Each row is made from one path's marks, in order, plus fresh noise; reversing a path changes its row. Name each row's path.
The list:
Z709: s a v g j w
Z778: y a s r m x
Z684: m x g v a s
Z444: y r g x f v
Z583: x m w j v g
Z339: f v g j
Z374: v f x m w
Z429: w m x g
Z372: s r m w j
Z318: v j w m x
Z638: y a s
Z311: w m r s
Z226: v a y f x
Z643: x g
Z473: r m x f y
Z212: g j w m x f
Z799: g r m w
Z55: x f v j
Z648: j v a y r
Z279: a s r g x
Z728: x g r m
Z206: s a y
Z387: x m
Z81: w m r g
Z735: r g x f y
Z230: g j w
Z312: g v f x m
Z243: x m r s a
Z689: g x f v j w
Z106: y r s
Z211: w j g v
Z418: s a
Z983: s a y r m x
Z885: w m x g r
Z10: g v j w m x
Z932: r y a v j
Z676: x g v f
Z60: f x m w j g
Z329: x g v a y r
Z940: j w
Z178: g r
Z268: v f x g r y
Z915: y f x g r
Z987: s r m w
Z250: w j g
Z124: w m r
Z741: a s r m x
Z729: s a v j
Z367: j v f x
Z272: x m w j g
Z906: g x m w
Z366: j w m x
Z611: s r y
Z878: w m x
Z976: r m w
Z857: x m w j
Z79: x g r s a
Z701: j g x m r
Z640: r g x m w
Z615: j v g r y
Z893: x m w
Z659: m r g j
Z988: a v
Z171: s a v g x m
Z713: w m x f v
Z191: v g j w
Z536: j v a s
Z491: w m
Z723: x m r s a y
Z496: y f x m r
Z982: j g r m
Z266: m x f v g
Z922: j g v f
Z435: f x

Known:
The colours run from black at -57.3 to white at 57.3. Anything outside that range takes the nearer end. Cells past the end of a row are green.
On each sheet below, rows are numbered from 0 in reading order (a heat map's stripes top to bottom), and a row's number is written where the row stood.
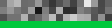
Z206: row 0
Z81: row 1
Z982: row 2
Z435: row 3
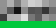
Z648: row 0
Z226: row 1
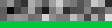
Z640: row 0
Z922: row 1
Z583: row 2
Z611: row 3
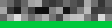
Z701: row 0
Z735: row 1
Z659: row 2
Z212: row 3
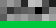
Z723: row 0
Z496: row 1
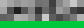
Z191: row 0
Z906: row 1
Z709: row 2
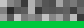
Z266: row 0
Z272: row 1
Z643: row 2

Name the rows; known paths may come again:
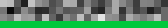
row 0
Z496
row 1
Z312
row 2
Z983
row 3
Z701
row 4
Z429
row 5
Z728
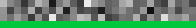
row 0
Z893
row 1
Z987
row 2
Z81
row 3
Z676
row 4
Z206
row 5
Z976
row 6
Z387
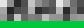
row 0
Z60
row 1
Z583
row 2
Z713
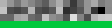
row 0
Z211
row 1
Z230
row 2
Z212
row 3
Z615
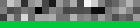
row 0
Z611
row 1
Z473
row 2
Z684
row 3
Z268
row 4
Z418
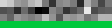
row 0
Z226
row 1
Z444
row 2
Z723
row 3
Z366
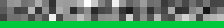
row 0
Z279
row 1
Z311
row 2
Z536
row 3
Z374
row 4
Z689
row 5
Z906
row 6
Z982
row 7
Z659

